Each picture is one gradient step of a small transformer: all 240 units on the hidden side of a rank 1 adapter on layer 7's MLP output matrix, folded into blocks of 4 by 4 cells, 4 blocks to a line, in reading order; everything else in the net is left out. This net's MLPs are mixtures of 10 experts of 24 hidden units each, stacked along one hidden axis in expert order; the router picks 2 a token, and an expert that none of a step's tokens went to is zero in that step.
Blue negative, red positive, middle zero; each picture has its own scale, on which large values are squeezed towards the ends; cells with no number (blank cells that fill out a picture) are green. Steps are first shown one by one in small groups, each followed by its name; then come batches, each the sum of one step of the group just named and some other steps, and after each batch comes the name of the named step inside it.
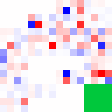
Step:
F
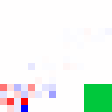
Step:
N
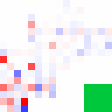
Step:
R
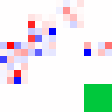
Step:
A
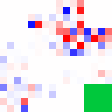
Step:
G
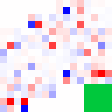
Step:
F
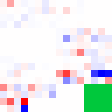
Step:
N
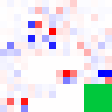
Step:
F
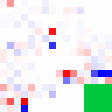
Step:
N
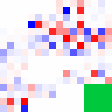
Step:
G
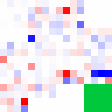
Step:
R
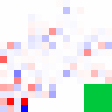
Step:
R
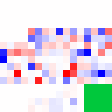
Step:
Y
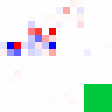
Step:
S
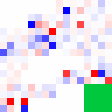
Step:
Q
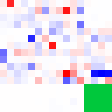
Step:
Y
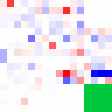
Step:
Y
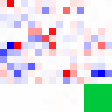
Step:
S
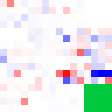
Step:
Y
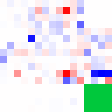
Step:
Y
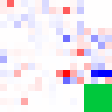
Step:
Y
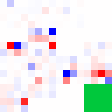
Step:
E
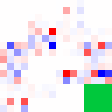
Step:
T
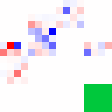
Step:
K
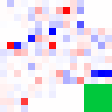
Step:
E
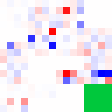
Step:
T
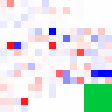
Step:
E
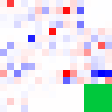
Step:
T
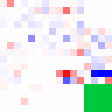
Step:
K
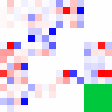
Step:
K
